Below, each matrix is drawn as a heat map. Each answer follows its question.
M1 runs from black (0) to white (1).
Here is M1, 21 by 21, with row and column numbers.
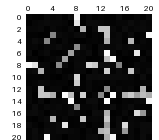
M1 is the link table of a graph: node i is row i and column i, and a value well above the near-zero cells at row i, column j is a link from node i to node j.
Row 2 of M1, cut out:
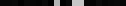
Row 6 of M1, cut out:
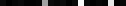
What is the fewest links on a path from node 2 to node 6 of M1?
2
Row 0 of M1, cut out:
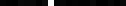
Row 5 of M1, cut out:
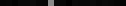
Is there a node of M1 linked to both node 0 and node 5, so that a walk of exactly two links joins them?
yes
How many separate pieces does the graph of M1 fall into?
2
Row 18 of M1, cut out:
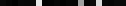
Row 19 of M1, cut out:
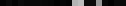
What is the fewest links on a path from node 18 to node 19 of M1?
2
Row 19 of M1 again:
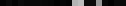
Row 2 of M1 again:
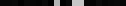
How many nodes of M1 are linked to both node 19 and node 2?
2
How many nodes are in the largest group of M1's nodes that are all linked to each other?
3
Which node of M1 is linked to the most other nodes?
node 13
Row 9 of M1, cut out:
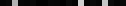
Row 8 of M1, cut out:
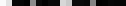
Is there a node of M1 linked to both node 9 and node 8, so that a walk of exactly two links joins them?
no
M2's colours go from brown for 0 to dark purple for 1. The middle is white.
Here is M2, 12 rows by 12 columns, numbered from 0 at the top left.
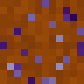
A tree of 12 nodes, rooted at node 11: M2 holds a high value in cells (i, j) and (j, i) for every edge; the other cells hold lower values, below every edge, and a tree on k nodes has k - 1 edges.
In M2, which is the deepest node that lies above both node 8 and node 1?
9
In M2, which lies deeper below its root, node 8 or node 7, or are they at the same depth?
node 8
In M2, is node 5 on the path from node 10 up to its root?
no
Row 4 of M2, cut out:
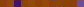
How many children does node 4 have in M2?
1
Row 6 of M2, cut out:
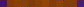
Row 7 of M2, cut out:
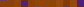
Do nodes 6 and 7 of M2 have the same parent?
yes
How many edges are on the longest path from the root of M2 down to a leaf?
5
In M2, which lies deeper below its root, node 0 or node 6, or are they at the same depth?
node 0
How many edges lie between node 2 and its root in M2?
2
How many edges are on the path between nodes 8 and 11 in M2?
4
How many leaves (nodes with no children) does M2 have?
5
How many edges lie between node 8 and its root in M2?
4
